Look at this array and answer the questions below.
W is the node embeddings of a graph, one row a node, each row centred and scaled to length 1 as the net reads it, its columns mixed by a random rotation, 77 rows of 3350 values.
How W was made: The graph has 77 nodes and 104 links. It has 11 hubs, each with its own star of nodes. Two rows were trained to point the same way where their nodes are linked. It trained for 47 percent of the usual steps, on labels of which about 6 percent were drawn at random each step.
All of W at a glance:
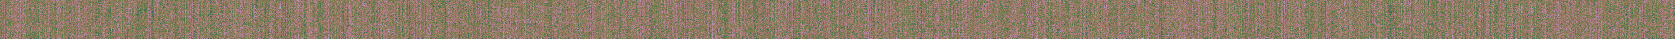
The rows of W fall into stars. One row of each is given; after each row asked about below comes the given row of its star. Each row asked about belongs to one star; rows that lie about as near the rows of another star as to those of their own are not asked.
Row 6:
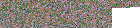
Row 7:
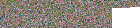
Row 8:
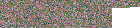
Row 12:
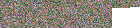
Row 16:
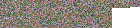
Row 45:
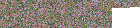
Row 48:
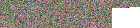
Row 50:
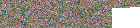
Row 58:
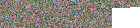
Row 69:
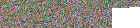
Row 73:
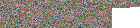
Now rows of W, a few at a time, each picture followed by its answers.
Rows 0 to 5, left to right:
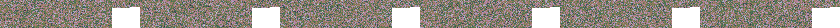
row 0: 48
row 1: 69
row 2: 7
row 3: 45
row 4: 8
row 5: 45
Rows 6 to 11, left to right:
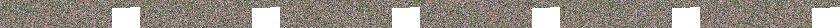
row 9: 69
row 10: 7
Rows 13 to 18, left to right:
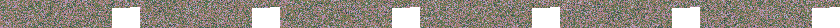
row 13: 73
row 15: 48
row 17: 50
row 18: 8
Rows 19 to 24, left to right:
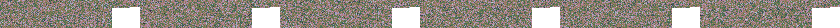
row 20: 73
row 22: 50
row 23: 73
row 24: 50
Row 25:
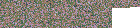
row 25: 12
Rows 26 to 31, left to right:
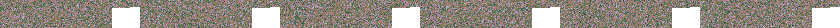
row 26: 8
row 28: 6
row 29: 16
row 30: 48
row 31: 6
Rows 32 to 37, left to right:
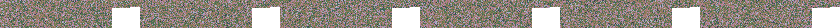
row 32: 50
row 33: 50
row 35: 8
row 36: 48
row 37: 73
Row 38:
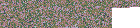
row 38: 8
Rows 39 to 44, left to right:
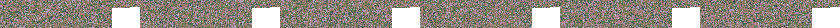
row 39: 58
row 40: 48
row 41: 45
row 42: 73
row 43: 12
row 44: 12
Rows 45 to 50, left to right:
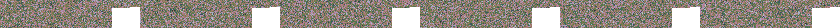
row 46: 69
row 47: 12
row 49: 58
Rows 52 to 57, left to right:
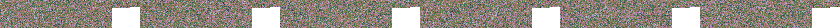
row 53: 6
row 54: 16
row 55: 69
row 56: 73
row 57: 16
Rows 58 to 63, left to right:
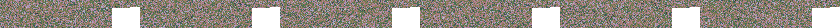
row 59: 58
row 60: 16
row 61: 58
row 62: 58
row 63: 48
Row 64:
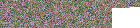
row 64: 8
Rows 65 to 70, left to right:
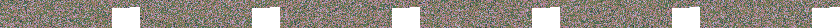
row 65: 8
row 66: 48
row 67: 73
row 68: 73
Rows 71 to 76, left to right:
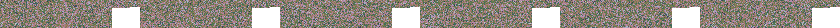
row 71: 12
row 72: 48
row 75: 8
